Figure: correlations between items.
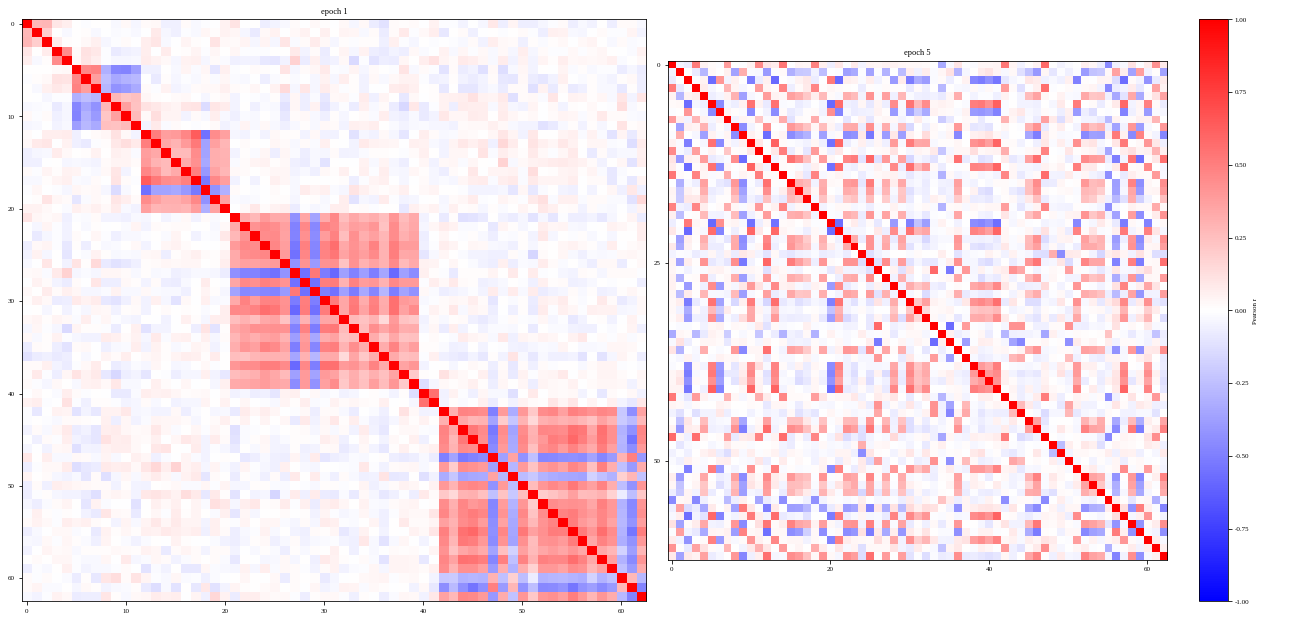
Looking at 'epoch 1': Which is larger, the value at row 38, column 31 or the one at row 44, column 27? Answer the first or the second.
the first
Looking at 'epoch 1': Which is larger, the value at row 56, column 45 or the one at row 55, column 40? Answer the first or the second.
the first
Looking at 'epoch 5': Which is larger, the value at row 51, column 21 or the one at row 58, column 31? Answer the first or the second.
the first
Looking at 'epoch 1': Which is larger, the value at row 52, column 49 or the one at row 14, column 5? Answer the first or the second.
the second
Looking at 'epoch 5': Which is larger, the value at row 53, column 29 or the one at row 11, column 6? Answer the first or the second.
the first
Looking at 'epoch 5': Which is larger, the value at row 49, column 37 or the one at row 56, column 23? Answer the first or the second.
the first
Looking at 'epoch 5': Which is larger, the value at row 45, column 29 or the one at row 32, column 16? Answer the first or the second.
the first
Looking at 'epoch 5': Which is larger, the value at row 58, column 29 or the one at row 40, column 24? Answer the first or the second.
the first
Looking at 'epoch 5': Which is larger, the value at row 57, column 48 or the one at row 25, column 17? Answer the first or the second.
the second
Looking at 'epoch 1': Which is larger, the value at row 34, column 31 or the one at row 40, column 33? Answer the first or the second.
the first
